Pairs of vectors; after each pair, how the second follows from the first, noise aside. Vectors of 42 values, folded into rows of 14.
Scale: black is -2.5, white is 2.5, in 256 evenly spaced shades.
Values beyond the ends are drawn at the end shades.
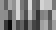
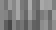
shrunk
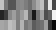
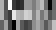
wrapped around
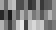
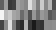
negated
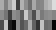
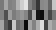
wrapped around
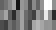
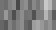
shrunk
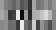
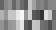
sign-scrambled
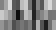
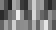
negated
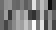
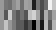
negated
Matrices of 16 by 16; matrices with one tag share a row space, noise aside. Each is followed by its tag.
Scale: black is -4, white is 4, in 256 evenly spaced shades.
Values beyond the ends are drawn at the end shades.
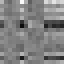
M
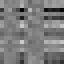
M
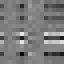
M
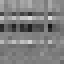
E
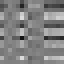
M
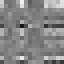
M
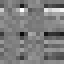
M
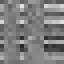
M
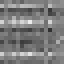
E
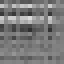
E
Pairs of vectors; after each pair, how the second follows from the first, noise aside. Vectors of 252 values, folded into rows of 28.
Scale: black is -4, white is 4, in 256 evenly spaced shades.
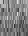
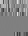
partly zeroed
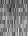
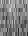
negated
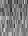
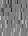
partly zeroed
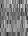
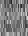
negated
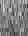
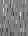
partly zeroed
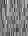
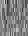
negated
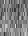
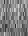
negated
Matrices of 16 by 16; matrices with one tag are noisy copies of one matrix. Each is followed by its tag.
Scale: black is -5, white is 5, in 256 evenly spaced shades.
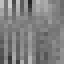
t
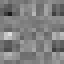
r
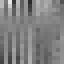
t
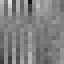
t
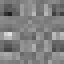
r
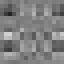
r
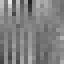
t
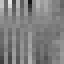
t
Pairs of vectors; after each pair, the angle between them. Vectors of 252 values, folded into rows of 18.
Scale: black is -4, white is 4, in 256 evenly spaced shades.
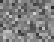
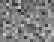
partly aligned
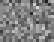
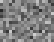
partly opposed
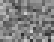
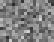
orthogonal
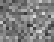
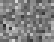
partly opposed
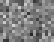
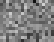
partly aligned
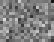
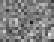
partly aligned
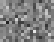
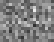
partly opposed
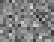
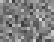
nearly opposite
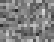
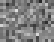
nearly opposite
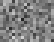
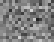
orthogonal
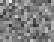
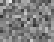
nearly parallel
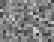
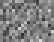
orthogonal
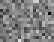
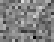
orthogonal
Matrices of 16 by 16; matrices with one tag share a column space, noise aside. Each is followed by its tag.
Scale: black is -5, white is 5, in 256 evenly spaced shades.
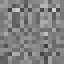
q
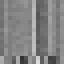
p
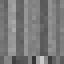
p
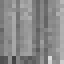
p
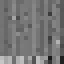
p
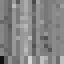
p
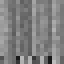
p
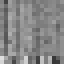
p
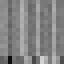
p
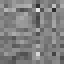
q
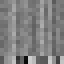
p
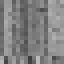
p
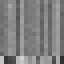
p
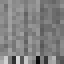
p
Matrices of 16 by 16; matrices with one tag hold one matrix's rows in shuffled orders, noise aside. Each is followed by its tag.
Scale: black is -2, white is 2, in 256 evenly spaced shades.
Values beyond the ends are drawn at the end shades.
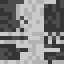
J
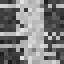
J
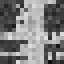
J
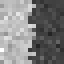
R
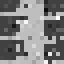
J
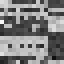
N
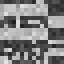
N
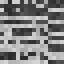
N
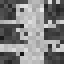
J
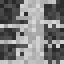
J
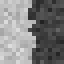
R
